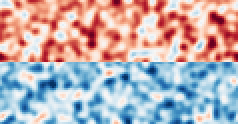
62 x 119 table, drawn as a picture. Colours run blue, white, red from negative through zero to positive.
The texture is blotchy. A horizontal seam about 50% of the way down splits the table, and the top part is higher. On average the colour sits 50% of the way up the scale.
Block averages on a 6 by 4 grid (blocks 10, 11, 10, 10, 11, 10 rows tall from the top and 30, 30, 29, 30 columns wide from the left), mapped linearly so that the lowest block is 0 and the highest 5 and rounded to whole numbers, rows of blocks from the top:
4 5 5 4
4 5 4 5
4 5 3 5
1 1 0 0
0 1 1 0
1 1 0 0
